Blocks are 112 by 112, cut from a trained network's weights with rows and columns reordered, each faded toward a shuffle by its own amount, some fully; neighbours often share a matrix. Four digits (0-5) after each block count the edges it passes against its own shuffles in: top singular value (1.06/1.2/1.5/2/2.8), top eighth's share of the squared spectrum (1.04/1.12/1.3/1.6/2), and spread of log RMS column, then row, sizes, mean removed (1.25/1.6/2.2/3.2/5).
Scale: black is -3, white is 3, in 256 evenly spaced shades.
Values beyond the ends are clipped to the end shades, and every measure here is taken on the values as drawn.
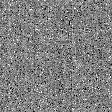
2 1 0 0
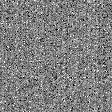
2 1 0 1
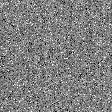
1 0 0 0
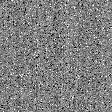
1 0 0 0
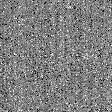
2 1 0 1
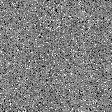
0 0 0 0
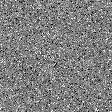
0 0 0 0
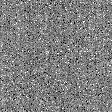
2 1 0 1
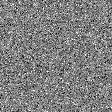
0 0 0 0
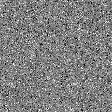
1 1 0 0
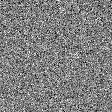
0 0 0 0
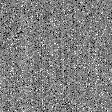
2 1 0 1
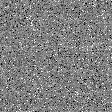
0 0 0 0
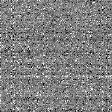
3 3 3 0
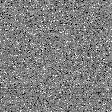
1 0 0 0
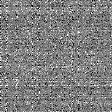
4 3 3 1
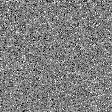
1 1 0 1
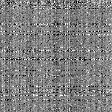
4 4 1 4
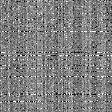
4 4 0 4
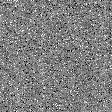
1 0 0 0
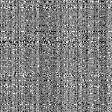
4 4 1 4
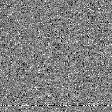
3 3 2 2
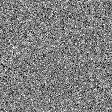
1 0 0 0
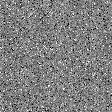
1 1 0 0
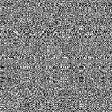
4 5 1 4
